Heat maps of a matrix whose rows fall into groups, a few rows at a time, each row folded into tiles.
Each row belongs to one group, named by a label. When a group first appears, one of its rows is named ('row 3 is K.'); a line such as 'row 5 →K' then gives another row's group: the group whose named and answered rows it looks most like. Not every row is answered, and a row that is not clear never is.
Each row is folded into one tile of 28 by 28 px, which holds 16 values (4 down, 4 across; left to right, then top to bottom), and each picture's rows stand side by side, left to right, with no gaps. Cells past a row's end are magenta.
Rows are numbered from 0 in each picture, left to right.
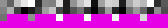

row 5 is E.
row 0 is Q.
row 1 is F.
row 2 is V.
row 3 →V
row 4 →V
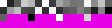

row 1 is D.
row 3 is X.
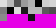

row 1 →Q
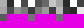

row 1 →F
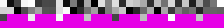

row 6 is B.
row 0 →Q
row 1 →B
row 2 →B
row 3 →B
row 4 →Q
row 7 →V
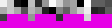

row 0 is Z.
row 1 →Q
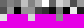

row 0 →V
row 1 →X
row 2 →E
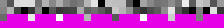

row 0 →Q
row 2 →V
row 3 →E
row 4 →Z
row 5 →V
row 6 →X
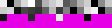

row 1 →F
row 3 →Q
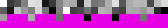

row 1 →Z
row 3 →F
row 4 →F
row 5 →Q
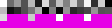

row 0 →X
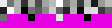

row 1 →F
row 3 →Q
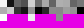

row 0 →B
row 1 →X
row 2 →Z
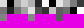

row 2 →D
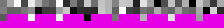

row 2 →B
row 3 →F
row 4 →Z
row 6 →B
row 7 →E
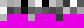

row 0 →X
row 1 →E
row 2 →D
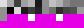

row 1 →V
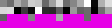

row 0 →Q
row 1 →Z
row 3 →F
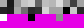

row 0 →V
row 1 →F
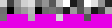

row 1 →X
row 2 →E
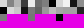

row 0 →Z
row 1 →D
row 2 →Z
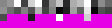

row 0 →D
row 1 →Z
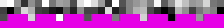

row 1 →X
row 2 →V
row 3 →D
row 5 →X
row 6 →Z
